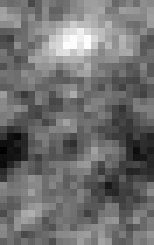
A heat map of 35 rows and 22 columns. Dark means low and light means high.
Bumps: one, in the top middle. Ninth with the highest average: top middle. Stripes: none. Grain: blotchy.
